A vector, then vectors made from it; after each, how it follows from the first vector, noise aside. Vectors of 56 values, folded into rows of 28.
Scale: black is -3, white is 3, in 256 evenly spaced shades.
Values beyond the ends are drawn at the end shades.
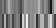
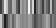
reversed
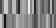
reversed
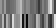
negated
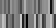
sign-scrambled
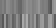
shrunk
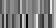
sign-scrambled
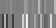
partly zeroed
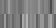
shrunk
